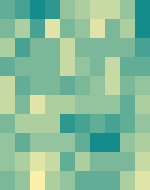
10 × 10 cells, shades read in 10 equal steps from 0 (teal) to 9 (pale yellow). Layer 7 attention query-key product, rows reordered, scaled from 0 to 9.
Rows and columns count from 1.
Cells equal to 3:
15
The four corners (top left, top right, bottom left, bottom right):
3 0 4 8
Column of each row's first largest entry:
7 4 5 5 1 3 2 10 3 3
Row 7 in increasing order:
1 2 2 3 3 4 5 6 6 6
